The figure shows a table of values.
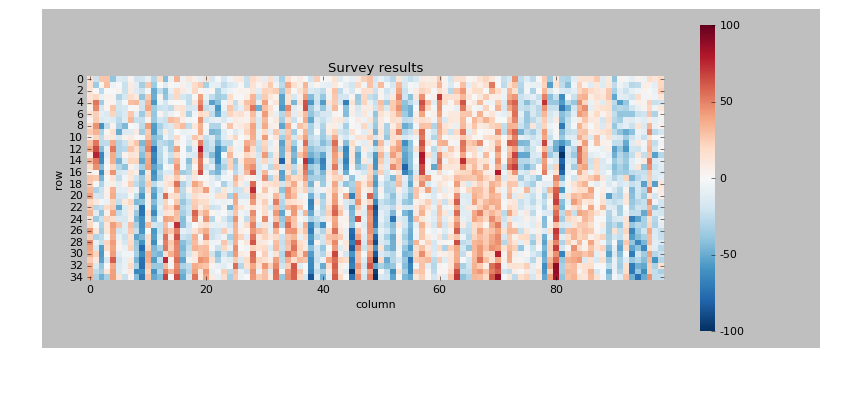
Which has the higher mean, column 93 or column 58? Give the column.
58
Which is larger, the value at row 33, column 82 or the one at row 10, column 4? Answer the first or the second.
the first
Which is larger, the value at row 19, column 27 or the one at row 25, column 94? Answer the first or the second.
the first
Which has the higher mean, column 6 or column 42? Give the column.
42
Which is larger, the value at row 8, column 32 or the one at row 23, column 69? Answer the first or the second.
the second
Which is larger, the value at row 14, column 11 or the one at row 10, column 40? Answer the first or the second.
the second
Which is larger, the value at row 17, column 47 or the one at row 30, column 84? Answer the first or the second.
the second
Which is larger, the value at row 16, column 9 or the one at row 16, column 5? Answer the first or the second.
the second
